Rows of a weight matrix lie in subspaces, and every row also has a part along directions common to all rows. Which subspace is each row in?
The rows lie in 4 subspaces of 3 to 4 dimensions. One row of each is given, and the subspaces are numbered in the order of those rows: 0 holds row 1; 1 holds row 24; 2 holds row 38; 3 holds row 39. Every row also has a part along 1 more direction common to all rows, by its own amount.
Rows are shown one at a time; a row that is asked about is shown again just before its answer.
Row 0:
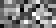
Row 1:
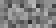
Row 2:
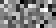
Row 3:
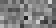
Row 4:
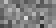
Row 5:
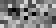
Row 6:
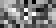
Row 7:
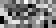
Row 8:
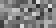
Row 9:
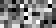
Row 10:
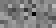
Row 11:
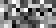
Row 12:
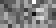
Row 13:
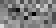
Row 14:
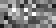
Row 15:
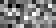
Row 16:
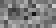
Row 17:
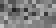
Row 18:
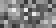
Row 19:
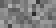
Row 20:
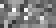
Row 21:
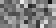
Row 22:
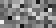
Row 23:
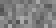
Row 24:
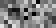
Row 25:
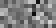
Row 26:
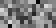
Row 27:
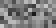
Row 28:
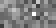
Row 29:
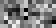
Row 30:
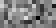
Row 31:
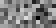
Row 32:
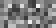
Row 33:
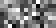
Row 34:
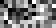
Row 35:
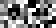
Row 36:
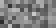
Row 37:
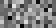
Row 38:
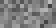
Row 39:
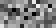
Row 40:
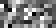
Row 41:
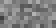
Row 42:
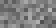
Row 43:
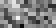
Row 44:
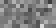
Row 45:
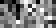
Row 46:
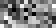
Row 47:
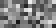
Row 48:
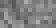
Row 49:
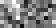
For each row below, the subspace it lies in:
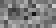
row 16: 0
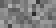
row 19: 1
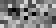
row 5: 3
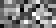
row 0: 0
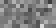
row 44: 2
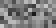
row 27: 1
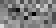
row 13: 2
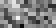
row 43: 3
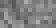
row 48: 3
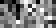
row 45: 3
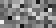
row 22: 3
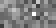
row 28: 1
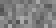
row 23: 1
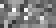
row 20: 0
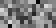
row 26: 1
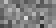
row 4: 2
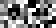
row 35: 0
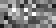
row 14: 3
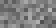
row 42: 2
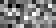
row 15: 3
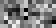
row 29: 1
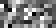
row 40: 0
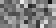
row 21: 2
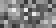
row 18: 2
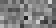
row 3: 2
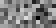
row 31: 0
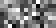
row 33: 1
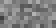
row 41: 1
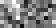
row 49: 3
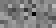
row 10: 3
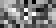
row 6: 0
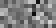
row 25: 1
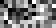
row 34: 0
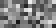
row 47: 1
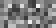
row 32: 0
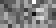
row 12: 0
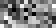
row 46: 3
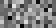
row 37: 3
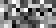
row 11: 2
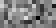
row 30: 0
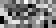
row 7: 1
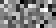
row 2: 2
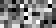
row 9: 2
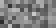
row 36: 1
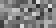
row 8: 3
